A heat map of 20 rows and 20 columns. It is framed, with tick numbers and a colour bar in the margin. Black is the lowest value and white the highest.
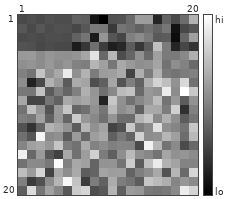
The bottom part is higher, past a seam about 20% of the way down. An odd patch, calmer than its surroundings, sits in the top left. The top left is the smoothest part. The halves do not mirror each other. On average the colour sits 50% of the way up the scale. No regular stripes run through it.
